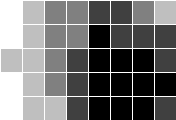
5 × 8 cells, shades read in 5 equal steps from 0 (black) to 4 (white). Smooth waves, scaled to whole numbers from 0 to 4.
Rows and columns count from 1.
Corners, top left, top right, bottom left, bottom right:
4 3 4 1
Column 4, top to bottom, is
2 2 1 1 1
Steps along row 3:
same down down down same same up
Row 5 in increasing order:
0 0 0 1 1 3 3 4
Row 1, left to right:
4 3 2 2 1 1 2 3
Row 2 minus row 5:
0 0 -1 1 0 1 1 0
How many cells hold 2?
7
